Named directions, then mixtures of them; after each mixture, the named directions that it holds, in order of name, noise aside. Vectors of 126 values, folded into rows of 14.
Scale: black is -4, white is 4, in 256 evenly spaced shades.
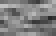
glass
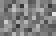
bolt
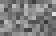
bolt, glass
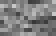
bolt, glass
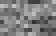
bolt, glass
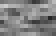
glass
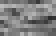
glass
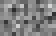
bolt, glass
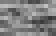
glass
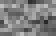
bolt, glass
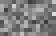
bolt, glass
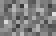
bolt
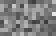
bolt, glass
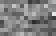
bolt, glass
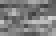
glass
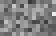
bolt, glass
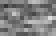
glass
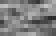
glass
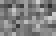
bolt, glass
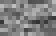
bolt, glass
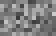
bolt, glass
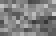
bolt, glass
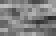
glass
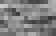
glass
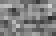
bolt, glass
